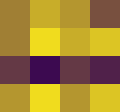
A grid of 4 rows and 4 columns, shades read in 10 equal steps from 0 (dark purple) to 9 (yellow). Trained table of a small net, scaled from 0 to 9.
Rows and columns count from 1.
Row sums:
21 29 5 29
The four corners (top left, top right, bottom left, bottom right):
5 3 6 8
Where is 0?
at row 3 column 2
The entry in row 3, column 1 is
2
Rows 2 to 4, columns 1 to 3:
5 9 7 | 2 0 2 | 6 9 6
